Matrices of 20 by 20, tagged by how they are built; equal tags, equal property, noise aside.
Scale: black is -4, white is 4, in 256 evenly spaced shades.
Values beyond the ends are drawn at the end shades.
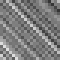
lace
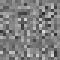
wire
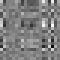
wire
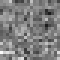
wire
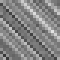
lace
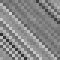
lace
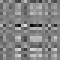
wire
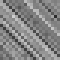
lace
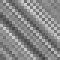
lace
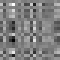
wire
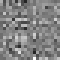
wire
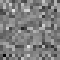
wire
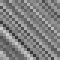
lace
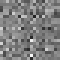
wire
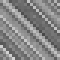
lace
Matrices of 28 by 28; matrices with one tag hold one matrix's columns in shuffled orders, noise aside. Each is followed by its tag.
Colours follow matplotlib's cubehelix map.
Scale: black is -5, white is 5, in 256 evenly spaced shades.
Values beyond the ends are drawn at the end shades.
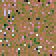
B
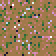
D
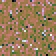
B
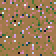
D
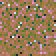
D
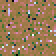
B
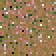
D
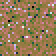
D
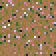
D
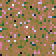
D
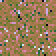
B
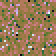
B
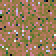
B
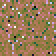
D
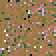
B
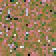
B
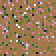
D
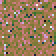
D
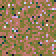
D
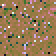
D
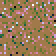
D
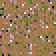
D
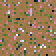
B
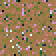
B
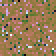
B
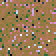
B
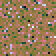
D
